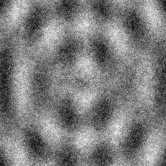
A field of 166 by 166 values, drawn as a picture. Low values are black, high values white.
No seam splits the table. On average the colour sits 50% of the way up the scale. Concentric rings centre on the centre. There is no overall slope. No single row or column stands out from its neighbours. Stripes running up and down repeat 5 times from left to right.
